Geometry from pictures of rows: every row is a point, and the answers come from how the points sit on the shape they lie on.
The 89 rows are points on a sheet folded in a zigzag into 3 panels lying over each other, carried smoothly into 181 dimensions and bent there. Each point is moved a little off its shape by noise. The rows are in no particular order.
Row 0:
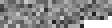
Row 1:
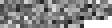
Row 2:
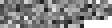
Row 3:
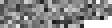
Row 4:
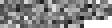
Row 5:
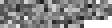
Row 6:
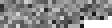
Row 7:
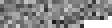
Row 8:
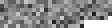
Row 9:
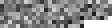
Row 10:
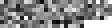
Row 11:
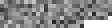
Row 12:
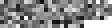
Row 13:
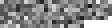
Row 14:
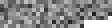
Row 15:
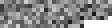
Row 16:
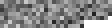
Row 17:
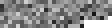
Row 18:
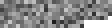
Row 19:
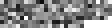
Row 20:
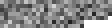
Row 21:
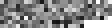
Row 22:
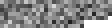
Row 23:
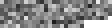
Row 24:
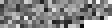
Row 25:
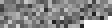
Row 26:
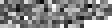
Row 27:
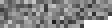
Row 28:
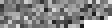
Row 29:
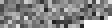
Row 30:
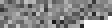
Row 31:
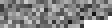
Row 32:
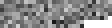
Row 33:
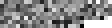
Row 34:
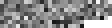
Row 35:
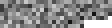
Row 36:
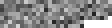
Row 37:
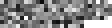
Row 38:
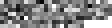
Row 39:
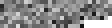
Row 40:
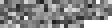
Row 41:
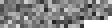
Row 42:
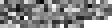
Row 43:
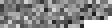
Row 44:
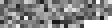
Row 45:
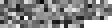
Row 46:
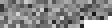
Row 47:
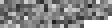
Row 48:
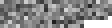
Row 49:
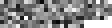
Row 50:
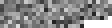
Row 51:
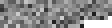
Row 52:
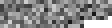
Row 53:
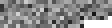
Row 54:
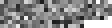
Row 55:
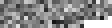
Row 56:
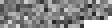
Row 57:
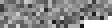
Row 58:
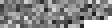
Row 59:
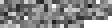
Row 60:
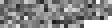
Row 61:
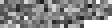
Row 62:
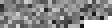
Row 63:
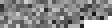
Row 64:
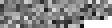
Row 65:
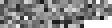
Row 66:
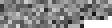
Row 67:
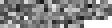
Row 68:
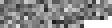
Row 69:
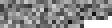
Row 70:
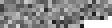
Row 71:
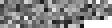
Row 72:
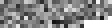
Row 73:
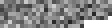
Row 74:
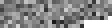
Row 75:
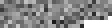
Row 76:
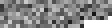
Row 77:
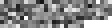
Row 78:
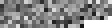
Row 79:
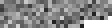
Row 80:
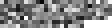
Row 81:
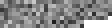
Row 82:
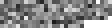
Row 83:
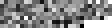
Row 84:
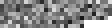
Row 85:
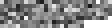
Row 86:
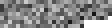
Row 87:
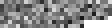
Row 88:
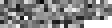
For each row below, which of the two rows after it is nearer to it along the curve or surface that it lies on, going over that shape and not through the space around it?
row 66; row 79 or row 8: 8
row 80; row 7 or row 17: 7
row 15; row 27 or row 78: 78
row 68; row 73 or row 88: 88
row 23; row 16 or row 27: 27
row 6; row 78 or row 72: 78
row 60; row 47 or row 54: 47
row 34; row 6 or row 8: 8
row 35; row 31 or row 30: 31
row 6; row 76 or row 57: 76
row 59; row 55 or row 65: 55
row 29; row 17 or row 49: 49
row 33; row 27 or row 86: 86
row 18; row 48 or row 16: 48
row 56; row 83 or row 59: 59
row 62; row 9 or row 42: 9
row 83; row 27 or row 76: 76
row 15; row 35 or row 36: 35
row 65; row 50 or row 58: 50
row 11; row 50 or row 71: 50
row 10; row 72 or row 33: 72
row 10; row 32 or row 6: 32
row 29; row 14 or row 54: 54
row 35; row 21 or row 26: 26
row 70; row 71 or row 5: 5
